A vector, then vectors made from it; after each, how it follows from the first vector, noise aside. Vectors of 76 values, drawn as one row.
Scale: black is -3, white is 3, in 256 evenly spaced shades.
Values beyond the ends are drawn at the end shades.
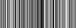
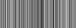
shrunk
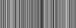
shrunk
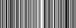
negated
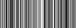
negated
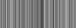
shrunk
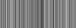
shrunk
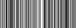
negated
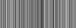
shrunk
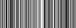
negated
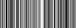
negated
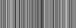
shrunk
